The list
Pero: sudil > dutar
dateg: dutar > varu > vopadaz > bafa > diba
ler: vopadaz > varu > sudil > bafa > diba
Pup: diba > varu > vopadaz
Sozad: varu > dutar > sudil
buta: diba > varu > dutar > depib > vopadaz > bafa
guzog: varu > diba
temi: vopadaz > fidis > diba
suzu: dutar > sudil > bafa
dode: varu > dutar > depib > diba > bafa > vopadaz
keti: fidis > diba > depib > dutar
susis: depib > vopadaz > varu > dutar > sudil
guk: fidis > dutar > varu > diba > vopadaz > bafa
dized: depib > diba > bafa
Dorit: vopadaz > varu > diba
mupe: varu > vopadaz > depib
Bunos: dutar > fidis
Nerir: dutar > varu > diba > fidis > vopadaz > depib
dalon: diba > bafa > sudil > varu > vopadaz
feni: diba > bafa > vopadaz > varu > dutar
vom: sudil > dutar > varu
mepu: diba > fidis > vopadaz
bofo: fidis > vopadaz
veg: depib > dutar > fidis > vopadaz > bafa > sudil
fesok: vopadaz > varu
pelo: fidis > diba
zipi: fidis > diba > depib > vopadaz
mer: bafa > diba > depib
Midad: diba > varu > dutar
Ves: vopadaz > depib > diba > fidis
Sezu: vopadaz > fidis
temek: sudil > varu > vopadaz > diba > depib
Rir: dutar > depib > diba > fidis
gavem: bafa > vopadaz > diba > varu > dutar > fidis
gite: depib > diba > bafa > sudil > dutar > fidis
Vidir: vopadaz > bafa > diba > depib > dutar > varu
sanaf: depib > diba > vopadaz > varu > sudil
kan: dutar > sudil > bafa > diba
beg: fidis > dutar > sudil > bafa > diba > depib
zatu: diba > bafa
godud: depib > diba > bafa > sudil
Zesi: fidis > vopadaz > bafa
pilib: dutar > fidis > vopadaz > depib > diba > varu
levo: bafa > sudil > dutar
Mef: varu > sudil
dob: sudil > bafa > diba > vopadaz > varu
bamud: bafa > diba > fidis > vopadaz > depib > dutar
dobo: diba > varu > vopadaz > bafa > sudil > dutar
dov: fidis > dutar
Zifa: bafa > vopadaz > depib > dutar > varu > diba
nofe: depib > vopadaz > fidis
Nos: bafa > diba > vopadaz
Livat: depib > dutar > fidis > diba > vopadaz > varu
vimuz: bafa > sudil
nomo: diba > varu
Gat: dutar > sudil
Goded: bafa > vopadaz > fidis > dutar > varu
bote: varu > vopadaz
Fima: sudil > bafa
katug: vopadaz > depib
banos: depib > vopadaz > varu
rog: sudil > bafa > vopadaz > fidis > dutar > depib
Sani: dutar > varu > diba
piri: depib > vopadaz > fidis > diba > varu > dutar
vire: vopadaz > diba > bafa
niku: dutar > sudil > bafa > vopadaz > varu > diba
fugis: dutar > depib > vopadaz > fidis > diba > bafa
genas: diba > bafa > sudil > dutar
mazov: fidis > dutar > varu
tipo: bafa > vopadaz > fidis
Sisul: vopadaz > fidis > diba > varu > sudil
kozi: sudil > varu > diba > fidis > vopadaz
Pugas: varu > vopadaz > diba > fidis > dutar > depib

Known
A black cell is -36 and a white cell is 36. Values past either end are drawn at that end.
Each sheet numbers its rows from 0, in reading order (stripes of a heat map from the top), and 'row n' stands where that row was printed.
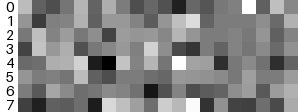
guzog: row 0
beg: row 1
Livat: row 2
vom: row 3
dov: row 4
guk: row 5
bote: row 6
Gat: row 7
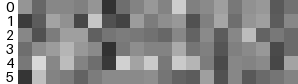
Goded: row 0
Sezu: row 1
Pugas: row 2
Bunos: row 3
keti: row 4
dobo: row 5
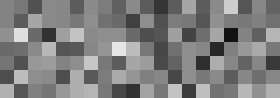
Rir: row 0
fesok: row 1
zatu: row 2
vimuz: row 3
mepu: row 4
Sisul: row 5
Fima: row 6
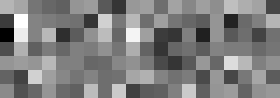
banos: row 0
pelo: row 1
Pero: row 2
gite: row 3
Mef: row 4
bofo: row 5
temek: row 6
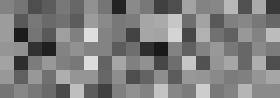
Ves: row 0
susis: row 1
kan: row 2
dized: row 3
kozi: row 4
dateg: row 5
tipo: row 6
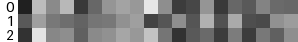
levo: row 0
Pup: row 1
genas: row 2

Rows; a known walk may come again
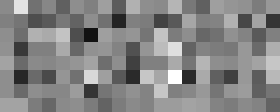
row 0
zipi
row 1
Ves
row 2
mazov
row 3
beg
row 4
dob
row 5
suzu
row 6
Goded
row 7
buta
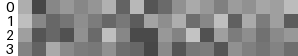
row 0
mer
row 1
Zifa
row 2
niku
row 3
fesok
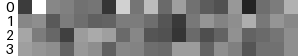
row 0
pelo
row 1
sanaf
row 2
vire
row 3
feni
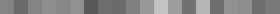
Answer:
rog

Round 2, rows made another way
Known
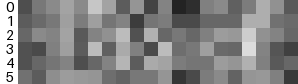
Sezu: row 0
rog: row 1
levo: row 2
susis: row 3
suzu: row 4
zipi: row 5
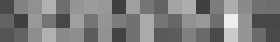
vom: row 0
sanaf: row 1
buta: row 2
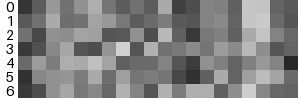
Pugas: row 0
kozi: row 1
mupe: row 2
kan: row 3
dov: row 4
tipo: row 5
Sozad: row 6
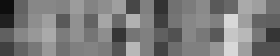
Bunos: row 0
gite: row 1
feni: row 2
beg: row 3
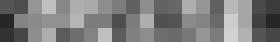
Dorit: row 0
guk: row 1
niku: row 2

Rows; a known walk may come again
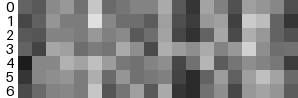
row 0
banos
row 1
piri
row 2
fugis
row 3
Mef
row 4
mazov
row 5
tipo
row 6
nofe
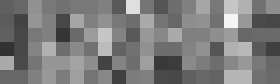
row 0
mer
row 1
sanaf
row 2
Gat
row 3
dateg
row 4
katug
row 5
rog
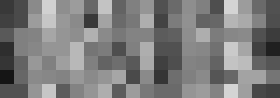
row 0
Zifa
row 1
dode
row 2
pelo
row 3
guk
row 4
Pugas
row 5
Bunos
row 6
ler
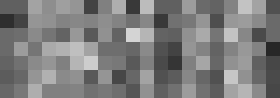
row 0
bote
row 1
Rir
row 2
dized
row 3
dov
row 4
temi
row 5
buta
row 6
Pup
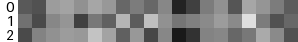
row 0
Ves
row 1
godud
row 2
Sezu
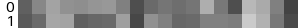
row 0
Midad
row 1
dalon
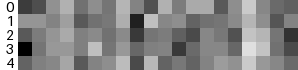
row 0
Sozad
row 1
Fima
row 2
feni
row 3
gavem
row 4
levo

